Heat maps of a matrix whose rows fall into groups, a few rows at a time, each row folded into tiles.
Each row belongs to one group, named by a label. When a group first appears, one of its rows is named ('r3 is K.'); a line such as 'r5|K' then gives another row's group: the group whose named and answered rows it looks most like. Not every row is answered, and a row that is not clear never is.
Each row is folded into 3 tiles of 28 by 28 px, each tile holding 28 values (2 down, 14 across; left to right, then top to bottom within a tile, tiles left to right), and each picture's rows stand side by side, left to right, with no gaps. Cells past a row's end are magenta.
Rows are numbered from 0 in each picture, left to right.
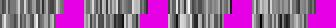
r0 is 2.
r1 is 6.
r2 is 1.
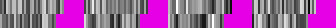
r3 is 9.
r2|6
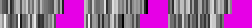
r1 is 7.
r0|2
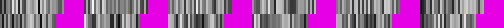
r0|7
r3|9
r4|6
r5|1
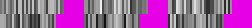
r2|9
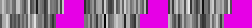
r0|9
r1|1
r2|6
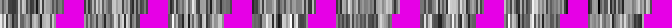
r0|2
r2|2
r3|1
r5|7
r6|7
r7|1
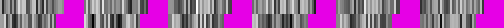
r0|2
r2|7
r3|6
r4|7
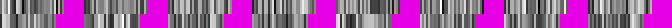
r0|9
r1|1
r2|6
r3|6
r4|9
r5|7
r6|6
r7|6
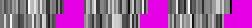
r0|7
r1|9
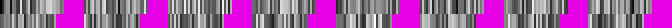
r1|6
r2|9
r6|7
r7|9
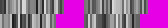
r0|2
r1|7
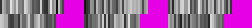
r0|9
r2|6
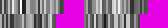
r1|7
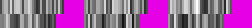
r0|9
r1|7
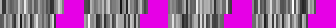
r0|2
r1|2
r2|7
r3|2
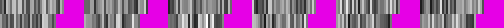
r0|6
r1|2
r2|1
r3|2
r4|9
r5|1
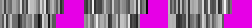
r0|7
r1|1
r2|2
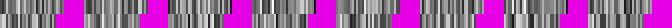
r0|2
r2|1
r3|1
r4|7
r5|2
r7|2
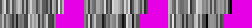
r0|9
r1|7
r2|7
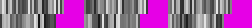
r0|9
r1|2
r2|9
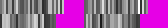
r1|9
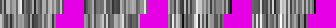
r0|6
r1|1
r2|7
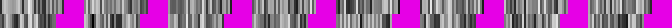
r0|9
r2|2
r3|9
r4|1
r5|9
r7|6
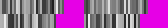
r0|2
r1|2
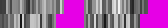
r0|1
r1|7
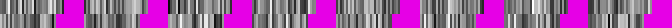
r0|6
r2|1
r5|7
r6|7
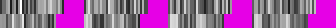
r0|1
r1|9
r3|9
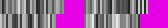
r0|2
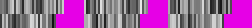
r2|2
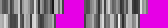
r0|2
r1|2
